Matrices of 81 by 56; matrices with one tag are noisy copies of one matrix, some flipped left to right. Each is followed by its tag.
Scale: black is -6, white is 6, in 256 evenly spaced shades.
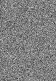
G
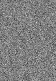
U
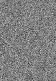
U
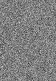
U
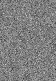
U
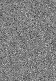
U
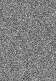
U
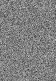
G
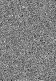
G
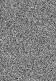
G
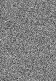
G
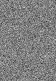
G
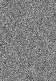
U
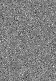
U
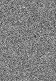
G
